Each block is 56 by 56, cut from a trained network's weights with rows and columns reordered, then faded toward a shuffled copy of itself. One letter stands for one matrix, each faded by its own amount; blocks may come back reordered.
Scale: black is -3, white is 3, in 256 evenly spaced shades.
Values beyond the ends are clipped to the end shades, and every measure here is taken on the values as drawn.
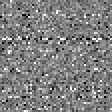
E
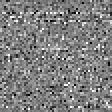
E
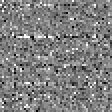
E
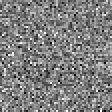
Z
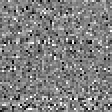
E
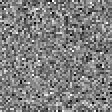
Z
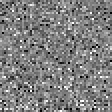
E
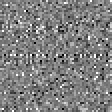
E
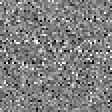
E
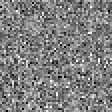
Z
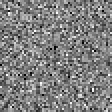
Z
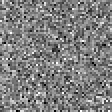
Z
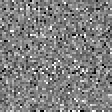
E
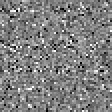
E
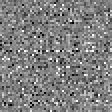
E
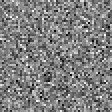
Z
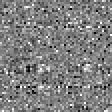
E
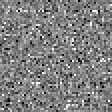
E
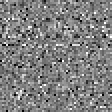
E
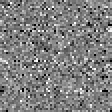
E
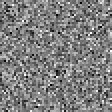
Z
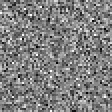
Z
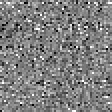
E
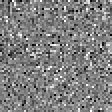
E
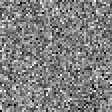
Z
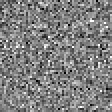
Z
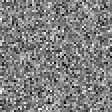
Z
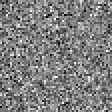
Z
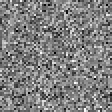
Z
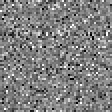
E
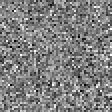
Z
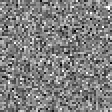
Z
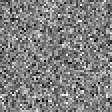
Z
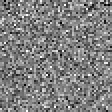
Z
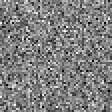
Z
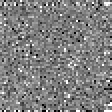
E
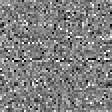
E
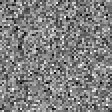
Z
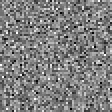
Z
